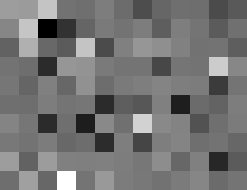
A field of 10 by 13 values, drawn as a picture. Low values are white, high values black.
Mirror symmetry: none. Slope: none. Roughest part: top left. Stripes: none. Calmest part: top right. Ninth with the lowest average: bottom left.
